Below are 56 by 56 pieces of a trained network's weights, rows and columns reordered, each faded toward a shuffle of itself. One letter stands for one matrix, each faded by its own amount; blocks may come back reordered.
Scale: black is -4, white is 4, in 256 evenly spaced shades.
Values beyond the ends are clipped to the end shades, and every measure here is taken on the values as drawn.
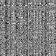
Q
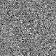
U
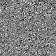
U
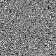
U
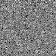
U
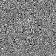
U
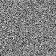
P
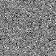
U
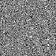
U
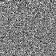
P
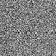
P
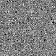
U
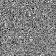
P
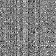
Q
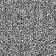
P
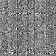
Q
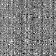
Q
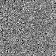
U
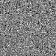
U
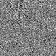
P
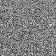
P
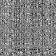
Q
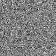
P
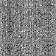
Q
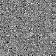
U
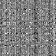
Q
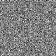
P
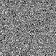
P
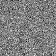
P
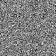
P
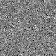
U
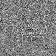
P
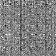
Q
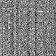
Q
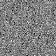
U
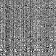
Q
